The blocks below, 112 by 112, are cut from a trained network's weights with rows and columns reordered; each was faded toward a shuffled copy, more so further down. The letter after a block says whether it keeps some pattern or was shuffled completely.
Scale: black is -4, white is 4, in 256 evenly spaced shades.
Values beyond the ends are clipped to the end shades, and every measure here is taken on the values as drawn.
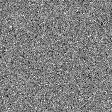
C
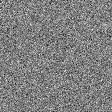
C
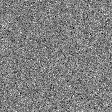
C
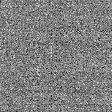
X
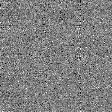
X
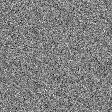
C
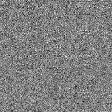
X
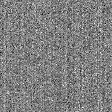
X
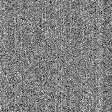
X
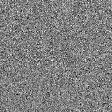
X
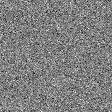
C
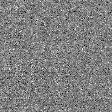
X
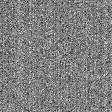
X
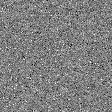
C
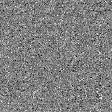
X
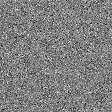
C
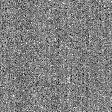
X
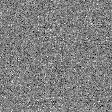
X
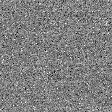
X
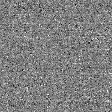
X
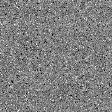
X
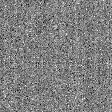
X
